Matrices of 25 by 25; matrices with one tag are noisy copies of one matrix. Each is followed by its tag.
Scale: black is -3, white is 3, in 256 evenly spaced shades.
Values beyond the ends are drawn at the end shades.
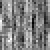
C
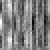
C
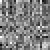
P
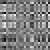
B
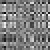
B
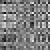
B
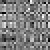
B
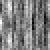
C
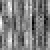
C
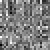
P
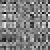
B
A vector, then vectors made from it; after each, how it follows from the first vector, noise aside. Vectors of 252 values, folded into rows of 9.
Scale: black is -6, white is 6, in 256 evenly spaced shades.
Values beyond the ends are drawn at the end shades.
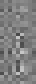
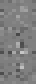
partly zeroed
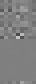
partly zeroed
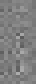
shrunk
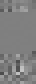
partly zeroed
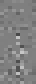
partly zeroed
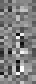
scaled up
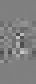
partly zeroed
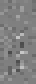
partly zeroed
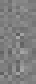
shrunk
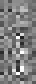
scaled up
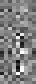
scaled up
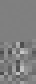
partly zeroed
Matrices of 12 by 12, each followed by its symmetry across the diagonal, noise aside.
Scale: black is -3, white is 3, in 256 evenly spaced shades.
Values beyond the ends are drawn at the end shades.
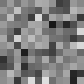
symmetric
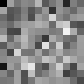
symmetric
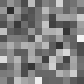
symmetric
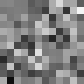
antisymmetric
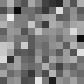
antisymmetric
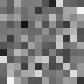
symmetric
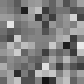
antisymmetric
